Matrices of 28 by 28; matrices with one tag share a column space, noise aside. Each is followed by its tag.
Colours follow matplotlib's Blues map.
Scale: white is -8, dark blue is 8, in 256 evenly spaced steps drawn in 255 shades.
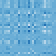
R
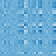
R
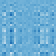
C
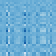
C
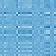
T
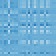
R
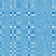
T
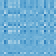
R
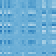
R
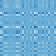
T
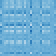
R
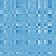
R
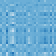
C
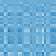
C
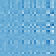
R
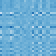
T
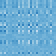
R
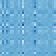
R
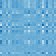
R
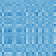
C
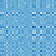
T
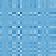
T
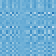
T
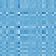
T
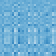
C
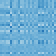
R
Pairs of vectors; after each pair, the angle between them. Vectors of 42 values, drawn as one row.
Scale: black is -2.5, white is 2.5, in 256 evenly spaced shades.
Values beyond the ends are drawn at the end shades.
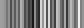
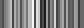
nearly opposite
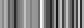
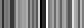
partly opposed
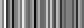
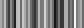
partly aligned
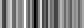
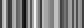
nearly opposite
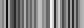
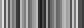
partly opposed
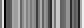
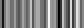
partly opposed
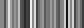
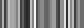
nearly parallel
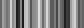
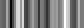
nearly opposite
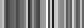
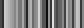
nearly opposite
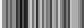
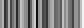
orthogonal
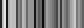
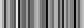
partly opposed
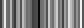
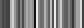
orthogonal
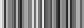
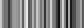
partly aligned
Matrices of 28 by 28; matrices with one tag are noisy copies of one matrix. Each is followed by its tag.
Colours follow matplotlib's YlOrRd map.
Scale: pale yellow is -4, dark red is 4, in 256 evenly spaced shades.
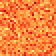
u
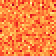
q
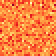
q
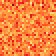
q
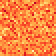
u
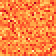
u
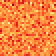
q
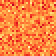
q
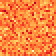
u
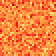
q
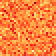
u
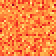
q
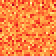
q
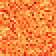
u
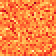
u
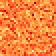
u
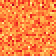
q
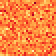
u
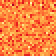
q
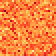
u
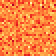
q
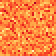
u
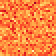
u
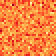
q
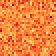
q
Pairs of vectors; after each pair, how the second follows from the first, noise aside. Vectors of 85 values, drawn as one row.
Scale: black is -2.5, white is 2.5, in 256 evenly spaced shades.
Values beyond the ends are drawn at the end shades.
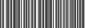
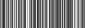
shuffled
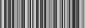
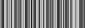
negated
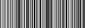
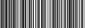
negated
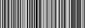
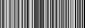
wrapped around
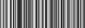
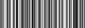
wrapped around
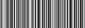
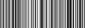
sign-scrambled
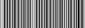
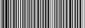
reversed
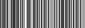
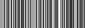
reversed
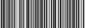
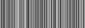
shrunk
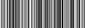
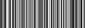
shuffled
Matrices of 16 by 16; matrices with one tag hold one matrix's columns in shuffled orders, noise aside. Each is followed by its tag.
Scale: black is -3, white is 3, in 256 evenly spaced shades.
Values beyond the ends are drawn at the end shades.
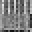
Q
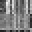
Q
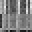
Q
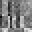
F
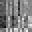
F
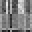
Q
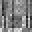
F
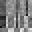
F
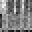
Q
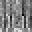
F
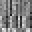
F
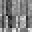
F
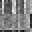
Q
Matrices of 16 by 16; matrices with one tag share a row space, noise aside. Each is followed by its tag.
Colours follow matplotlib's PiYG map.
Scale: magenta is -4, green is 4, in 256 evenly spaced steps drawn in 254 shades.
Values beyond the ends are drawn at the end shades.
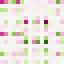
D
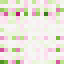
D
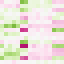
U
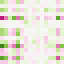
D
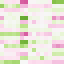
U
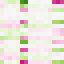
U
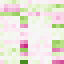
U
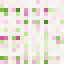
D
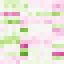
U
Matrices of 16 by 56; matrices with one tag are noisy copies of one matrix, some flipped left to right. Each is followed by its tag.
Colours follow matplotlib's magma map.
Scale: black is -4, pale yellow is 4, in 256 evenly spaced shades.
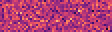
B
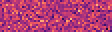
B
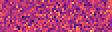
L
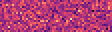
B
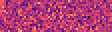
L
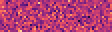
L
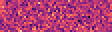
L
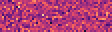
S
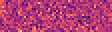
L
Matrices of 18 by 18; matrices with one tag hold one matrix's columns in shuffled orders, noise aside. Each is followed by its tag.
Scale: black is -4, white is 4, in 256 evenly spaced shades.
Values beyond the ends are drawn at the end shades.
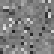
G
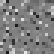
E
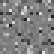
E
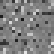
E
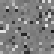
G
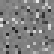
G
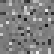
E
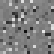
G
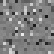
E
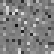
E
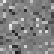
G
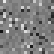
G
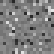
E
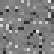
G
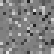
E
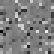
G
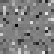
E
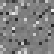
E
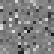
G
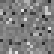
E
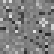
G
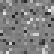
E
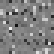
E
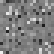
E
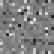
E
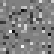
G
